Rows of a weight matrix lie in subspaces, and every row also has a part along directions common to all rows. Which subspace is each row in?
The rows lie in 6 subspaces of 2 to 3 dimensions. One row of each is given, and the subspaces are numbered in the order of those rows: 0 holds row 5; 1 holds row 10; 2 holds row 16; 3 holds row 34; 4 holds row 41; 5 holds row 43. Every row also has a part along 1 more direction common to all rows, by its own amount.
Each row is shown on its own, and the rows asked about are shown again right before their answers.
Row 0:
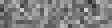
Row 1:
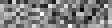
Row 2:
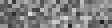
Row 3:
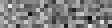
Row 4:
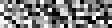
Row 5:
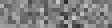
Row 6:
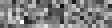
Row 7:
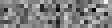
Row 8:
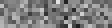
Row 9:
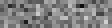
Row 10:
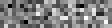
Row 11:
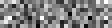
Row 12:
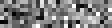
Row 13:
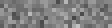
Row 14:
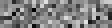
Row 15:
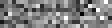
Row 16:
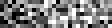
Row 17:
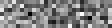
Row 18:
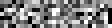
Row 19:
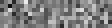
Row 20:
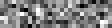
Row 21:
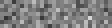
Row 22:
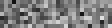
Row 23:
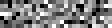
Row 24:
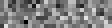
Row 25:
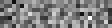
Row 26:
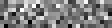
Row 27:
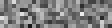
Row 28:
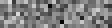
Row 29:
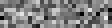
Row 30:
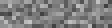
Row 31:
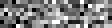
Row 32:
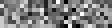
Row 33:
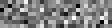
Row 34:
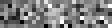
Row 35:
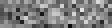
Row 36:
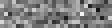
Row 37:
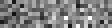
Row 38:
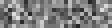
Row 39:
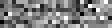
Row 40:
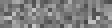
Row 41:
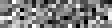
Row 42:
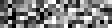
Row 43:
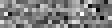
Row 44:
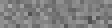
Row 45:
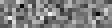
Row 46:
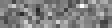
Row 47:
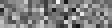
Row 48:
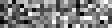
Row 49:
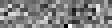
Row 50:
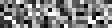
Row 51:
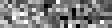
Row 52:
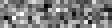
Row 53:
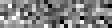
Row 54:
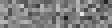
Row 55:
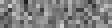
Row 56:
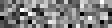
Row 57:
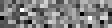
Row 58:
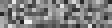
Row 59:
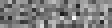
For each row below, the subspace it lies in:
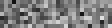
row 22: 1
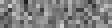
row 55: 0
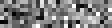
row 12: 2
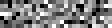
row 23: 3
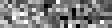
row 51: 2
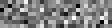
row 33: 0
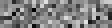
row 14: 4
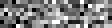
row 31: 5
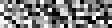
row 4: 4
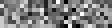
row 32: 0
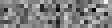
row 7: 5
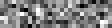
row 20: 1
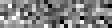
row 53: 3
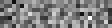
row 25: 2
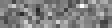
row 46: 1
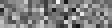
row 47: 0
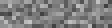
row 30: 3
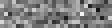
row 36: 5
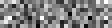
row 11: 2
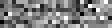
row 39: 5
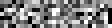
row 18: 2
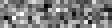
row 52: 2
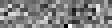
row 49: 5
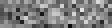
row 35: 3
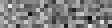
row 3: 4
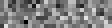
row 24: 1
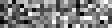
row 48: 5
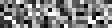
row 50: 4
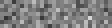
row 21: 2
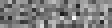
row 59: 0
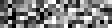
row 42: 4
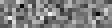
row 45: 4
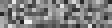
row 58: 3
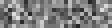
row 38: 0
